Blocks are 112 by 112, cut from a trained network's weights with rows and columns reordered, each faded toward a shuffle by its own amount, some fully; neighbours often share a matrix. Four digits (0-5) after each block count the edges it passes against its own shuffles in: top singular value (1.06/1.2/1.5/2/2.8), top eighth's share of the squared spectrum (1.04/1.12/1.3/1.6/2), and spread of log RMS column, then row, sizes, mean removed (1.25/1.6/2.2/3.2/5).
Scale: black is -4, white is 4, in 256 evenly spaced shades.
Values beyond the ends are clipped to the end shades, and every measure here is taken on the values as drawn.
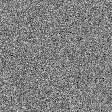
2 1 0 0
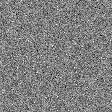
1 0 0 0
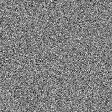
3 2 0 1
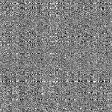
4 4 1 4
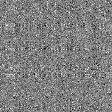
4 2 0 2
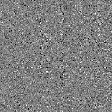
3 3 2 2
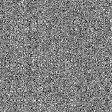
3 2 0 2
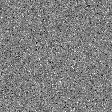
2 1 0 0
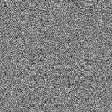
4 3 1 1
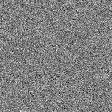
3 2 0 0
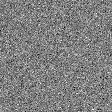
1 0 0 0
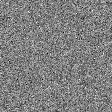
0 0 0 0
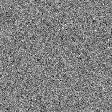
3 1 0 0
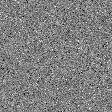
0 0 0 0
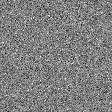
2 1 0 0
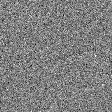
2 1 0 0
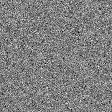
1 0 0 0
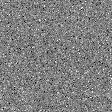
1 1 0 0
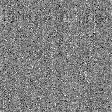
3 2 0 1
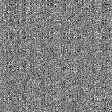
4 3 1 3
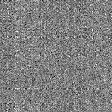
4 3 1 2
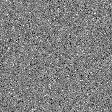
1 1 0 0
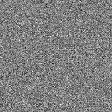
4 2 0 1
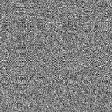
4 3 2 2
